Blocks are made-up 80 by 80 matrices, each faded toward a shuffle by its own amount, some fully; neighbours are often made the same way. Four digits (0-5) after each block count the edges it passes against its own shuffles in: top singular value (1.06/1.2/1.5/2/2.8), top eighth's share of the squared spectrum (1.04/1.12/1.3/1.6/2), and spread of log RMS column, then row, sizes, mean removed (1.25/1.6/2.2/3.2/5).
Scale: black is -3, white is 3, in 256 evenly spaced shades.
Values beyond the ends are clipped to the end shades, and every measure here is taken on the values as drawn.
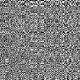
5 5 3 3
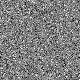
0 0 0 0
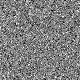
0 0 0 0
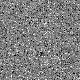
2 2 0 0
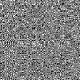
4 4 2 2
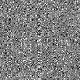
4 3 2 2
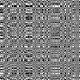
5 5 4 4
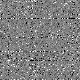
2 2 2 3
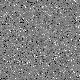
0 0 0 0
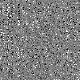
1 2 2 2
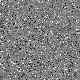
0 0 0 0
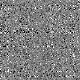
2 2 3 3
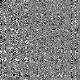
2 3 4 3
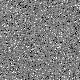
0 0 0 0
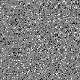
3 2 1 1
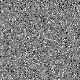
3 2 1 0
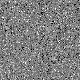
2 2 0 0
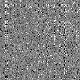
4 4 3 1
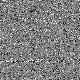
1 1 0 2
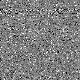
1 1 0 2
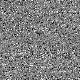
0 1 0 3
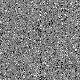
1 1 2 0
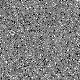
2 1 0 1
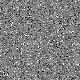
3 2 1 0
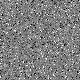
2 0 0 0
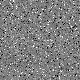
0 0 0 0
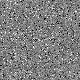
0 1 0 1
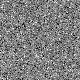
1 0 0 0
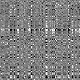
5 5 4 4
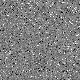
1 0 0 0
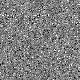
0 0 0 1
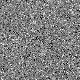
0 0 0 1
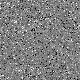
0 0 0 0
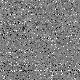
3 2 0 2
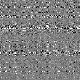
4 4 1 4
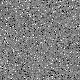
0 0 0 0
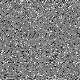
3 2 1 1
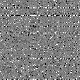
4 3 0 2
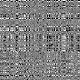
5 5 3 4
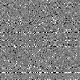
4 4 2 3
